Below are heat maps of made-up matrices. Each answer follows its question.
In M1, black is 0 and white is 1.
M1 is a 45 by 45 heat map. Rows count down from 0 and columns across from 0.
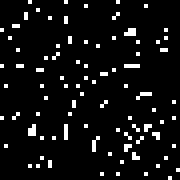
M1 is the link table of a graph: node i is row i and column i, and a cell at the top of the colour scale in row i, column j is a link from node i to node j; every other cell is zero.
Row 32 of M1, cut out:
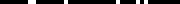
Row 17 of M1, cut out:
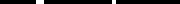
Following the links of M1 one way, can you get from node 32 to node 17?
yes
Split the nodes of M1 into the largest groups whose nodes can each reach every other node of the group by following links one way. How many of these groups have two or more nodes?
2
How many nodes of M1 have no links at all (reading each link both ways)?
1
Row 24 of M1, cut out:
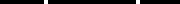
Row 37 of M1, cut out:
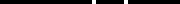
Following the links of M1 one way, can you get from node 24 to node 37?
yes
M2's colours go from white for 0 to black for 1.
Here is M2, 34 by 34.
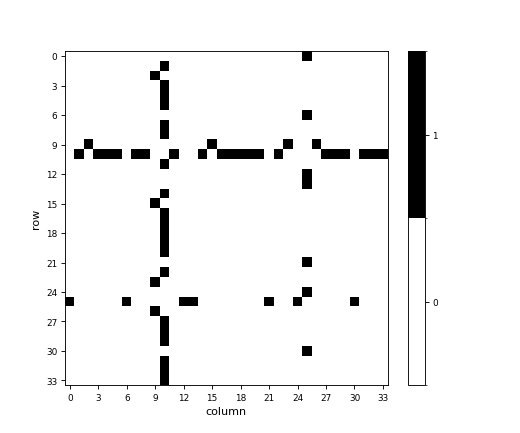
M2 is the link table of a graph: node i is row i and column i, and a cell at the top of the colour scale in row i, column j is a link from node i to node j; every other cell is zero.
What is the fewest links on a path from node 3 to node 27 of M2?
2
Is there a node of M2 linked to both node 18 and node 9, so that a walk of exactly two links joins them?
no
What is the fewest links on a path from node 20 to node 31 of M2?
2
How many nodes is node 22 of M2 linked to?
1
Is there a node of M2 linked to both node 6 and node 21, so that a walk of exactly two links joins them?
yes
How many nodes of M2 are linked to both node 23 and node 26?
1
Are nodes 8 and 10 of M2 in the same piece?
yes
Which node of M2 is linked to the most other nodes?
node 10
